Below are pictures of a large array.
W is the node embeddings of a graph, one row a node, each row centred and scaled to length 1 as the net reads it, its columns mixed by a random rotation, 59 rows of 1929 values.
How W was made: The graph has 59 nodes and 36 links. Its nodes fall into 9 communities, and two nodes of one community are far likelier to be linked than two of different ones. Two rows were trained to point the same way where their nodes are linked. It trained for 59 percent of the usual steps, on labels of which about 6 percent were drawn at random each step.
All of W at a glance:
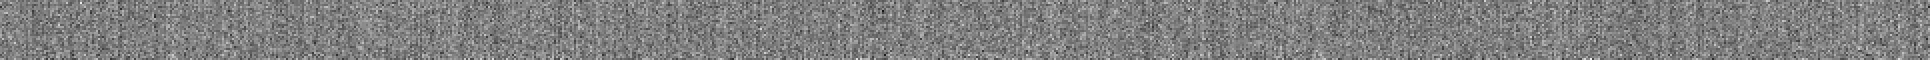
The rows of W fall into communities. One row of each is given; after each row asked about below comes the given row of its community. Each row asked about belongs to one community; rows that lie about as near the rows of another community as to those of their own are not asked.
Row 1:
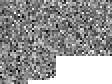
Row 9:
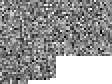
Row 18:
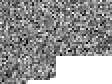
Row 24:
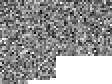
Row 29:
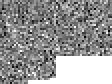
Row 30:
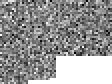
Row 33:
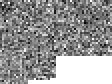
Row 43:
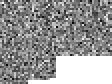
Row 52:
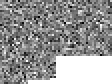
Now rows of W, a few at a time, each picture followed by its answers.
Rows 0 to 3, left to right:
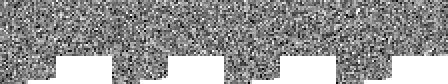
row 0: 18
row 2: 1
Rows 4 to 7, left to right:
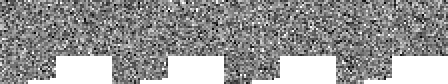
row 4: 33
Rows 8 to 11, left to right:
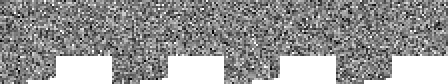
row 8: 1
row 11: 24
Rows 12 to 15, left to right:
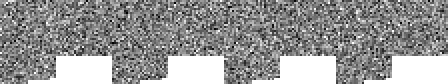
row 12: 30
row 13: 24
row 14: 24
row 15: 33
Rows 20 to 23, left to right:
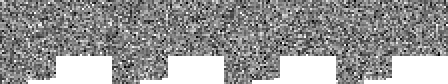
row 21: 29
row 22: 18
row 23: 52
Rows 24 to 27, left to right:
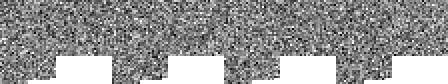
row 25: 33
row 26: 24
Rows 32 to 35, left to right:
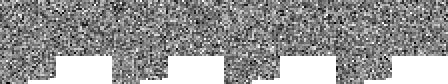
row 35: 29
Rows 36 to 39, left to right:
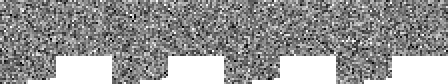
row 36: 1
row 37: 1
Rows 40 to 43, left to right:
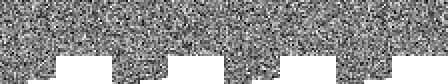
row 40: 43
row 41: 33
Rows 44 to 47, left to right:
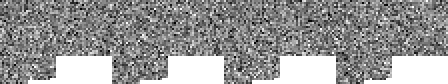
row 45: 30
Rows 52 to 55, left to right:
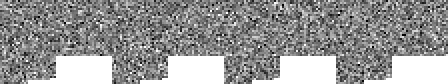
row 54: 30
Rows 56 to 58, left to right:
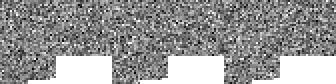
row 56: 9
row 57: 52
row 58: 18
